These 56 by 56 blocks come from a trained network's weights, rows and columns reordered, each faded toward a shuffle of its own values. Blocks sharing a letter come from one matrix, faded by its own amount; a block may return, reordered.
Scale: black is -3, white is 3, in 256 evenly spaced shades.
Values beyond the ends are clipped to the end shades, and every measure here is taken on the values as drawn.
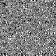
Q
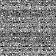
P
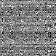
P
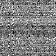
P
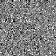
Q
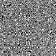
Q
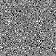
Q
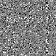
Q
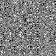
Q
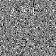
Q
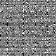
P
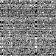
P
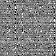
P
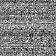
P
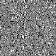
Q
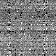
P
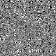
Q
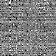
P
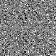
Q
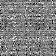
P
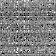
P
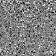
Q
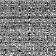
P
